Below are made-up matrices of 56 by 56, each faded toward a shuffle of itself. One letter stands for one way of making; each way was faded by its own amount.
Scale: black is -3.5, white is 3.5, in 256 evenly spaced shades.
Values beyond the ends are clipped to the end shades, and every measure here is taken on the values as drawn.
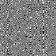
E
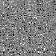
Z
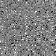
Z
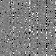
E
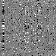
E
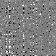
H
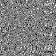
Z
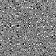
Z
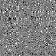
Z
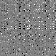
H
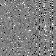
E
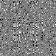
E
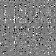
H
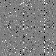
H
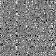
E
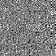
E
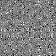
Z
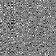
Z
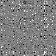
H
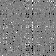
H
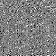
Z
